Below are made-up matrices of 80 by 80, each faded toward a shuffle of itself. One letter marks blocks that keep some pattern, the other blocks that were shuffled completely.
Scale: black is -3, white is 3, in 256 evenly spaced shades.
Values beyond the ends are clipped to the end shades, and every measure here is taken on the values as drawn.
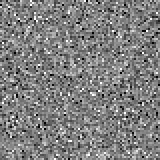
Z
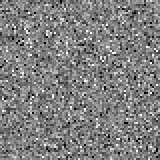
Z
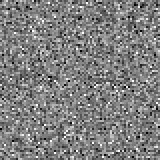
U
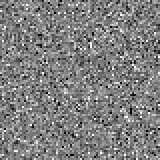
Z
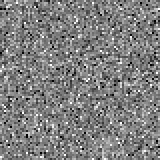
Z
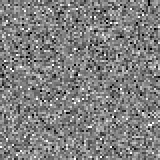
U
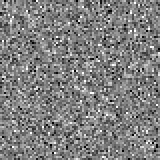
U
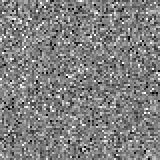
U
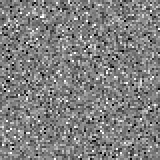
Z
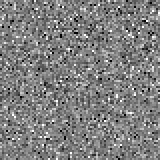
Z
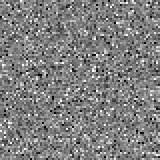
U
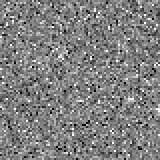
Z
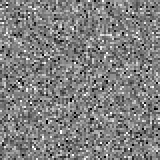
Z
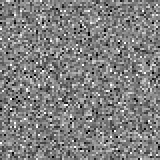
U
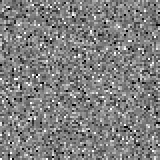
Z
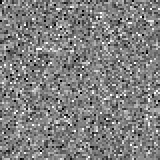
Z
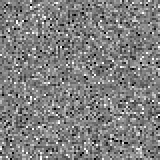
U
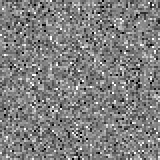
U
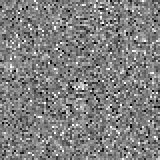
U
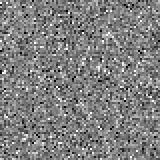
U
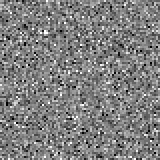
Z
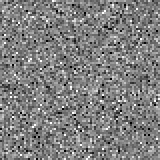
U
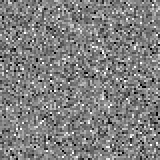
Z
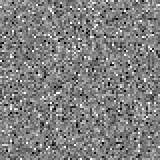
U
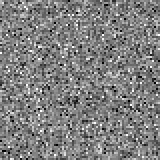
Z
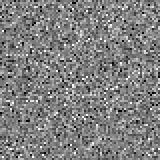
U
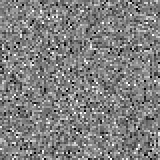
U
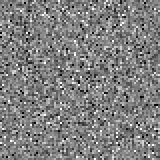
Z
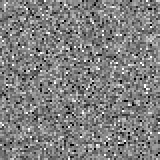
Z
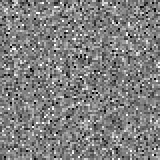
U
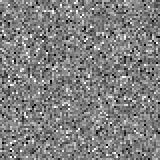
U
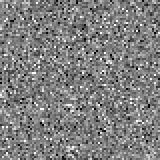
Z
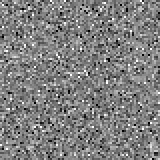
Z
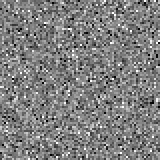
Z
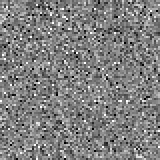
U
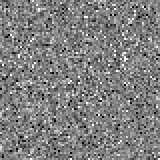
Z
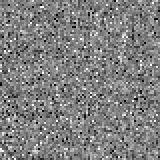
U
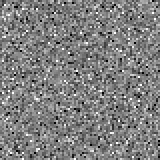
Z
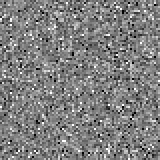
U
